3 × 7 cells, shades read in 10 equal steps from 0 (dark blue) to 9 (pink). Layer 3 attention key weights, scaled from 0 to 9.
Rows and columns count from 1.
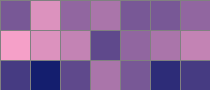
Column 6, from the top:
4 6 1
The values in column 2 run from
0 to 8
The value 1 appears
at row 3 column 6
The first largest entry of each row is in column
2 1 4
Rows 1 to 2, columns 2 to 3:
8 5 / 8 7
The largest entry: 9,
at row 2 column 1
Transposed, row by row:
4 9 2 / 8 8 0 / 5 7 3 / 6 3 6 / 4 5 4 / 4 6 1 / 5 7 2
